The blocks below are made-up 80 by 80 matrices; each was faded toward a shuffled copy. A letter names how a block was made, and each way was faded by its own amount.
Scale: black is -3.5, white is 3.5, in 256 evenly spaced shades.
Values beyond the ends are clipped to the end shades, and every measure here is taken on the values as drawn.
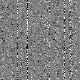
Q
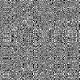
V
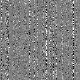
Q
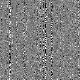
Q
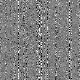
Q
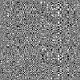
V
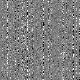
Q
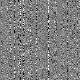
Q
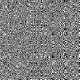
V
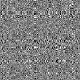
V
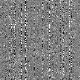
Q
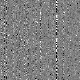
Q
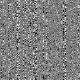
Q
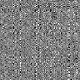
V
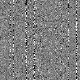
Q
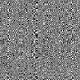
V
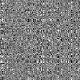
V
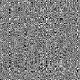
V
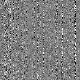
Q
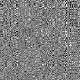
V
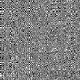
V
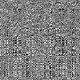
V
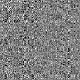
V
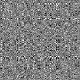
V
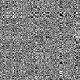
V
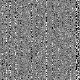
Q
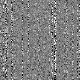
Q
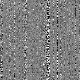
Q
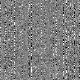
Q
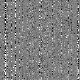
Q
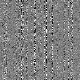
Q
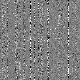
Q
